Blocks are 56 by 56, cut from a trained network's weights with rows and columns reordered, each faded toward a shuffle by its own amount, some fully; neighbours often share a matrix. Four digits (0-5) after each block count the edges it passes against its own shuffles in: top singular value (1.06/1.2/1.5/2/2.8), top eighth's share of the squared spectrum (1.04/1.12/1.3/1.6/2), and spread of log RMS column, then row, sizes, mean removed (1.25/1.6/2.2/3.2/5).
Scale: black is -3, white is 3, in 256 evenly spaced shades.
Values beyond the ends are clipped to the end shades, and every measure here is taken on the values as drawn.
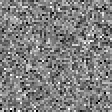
1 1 0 1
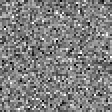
0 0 0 0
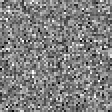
2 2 0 0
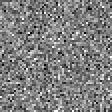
1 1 0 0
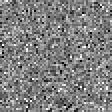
0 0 0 0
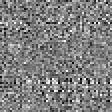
3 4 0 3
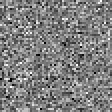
2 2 0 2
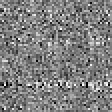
3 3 1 3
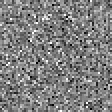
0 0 0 0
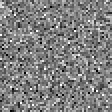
0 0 0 0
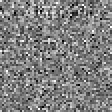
2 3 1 2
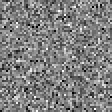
1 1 0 0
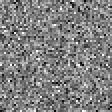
1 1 0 0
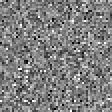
2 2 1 0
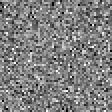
0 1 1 0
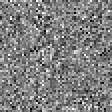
2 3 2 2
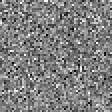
1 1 0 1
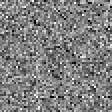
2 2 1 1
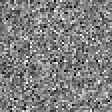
2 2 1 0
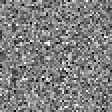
2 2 1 1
